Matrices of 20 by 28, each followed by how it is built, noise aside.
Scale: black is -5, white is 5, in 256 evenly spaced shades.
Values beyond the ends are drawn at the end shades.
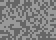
noise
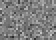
noise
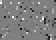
sparse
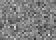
noise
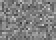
noise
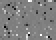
sparse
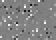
sparse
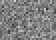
noise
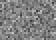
noise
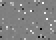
sparse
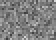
noise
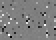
sparse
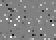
sparse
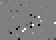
sparse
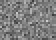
noise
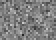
noise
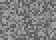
noise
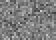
noise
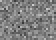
noise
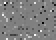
sparse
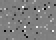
sparse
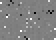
sparse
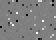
sparse
